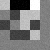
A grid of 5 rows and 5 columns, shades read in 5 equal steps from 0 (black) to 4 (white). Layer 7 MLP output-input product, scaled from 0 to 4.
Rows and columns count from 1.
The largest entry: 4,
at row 1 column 4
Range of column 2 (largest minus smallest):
2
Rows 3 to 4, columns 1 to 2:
1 2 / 2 1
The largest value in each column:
3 2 3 4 2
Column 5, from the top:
2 2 2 2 2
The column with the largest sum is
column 4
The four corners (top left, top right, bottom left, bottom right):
3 2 2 2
